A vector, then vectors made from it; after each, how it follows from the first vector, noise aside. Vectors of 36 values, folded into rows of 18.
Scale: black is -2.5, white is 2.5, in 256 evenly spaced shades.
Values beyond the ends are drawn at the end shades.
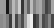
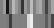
partly zeroed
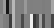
partly zeroed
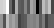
wrapped around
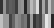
wrapped around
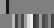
partly zeroed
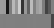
partly zeroed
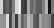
wrapped around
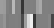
partly zeroed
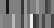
partly zeroed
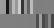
partly zeroed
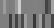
partly zeroed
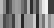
wrapped around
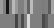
partly zeroed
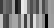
reversed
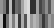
wrapped around
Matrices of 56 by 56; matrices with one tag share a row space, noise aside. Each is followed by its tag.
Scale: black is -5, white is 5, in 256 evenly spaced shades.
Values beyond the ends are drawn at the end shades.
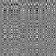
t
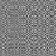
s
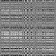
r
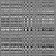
r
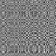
s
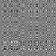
t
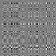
t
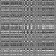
r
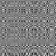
s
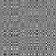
t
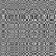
s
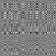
t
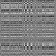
r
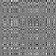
t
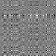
t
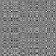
t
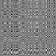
t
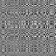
s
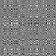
t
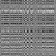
r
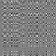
t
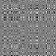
t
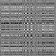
r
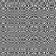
s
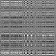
r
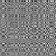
s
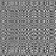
s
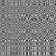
s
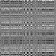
r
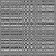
r
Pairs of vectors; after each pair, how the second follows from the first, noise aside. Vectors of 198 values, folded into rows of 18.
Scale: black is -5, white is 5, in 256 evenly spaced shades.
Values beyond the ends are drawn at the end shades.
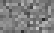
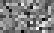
scaled up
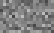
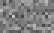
negated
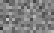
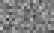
negated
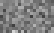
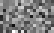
scaled up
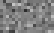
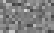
negated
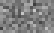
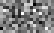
scaled up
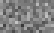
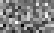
scaled up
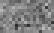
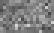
negated
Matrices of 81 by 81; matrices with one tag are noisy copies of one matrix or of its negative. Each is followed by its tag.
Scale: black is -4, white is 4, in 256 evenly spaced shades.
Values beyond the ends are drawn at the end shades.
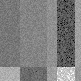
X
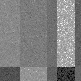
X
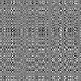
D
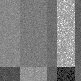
X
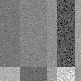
X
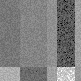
X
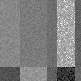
X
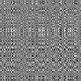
D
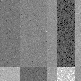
X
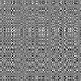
D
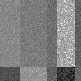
X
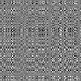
D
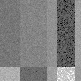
X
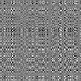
D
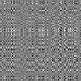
D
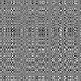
D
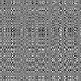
D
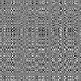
D
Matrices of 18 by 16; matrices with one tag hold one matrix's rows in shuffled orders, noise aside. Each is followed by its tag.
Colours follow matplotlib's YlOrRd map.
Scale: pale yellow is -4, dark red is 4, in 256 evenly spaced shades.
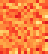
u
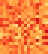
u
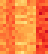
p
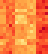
p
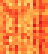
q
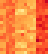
p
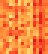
q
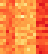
p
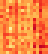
q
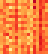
q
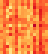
q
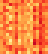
q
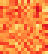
u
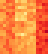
p
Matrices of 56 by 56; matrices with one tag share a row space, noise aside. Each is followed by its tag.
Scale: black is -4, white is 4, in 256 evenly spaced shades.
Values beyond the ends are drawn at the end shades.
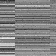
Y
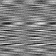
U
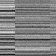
Y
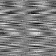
U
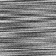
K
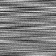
K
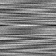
K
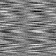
U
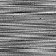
K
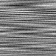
K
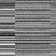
Y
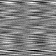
U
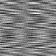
U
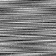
K
